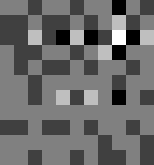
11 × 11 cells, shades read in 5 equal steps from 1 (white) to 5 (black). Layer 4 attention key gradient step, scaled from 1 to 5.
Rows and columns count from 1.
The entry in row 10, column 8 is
4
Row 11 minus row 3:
-1 -1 2 -1 -2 2 -2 0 3 -2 2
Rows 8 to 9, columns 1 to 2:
3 3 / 4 4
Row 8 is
3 3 3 3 3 3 3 3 3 3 3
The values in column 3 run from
2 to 4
